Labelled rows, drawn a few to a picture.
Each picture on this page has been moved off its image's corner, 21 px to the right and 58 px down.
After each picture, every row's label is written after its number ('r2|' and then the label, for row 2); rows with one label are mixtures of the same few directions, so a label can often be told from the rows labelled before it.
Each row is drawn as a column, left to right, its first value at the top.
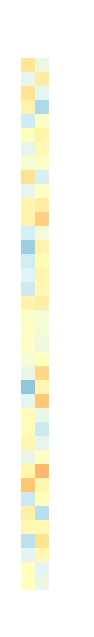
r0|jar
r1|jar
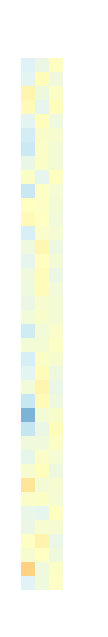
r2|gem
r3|jar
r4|jar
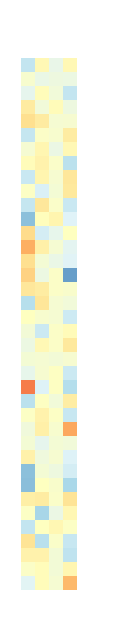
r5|jar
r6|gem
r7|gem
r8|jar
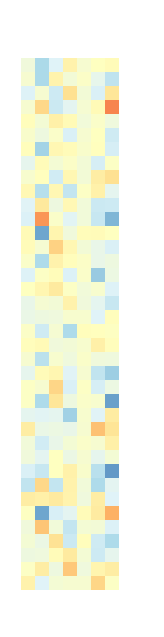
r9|jar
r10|gem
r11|jar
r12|gem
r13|gem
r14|jar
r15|jar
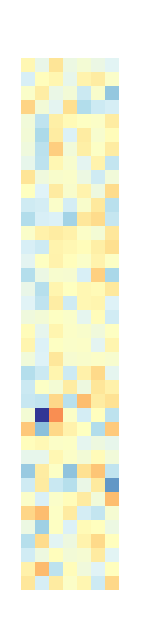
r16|jar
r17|gem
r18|gem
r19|jar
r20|jar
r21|jar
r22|jar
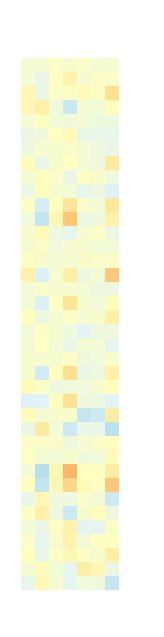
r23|jar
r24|jar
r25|jar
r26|jar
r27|gem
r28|gem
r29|jar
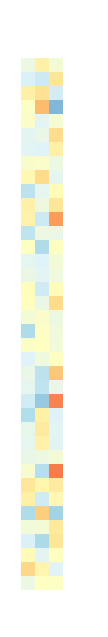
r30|gem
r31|jar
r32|jar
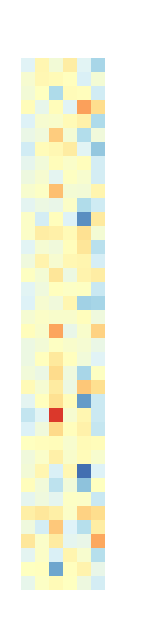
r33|gem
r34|gem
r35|gem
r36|gem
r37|jar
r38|gem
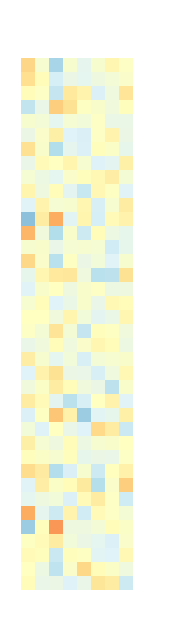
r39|gem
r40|jar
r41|gem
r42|jar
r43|gem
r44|jar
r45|jar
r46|jar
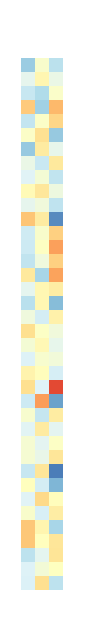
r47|gem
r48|jar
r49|jar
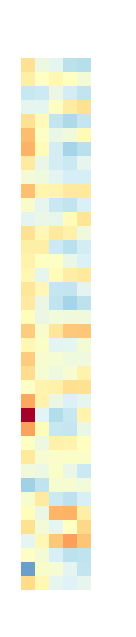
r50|gem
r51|jar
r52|gem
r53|gem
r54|gem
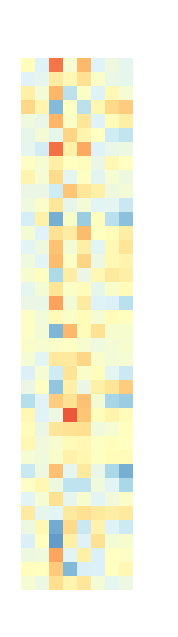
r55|jar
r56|gem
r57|gem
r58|gem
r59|gem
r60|gem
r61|jar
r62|jar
